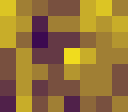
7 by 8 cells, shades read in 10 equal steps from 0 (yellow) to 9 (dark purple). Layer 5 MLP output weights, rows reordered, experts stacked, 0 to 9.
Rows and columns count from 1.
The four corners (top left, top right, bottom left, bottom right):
1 4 8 4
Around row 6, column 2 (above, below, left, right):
3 2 7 7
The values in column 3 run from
4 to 9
